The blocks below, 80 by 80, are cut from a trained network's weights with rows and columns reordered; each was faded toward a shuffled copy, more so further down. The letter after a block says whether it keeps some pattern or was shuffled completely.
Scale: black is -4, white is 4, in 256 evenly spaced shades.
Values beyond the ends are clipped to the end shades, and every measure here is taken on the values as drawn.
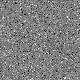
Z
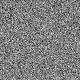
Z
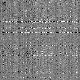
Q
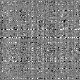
Q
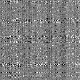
Q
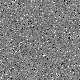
Z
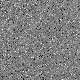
Z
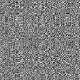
Q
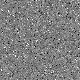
Z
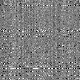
Q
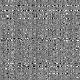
Q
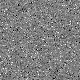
Z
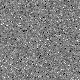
Z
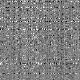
Q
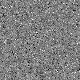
Z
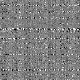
Q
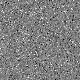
Z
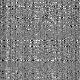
Q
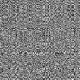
Q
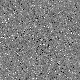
Z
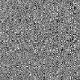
Q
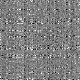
Q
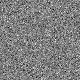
Z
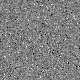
Z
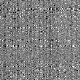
Q
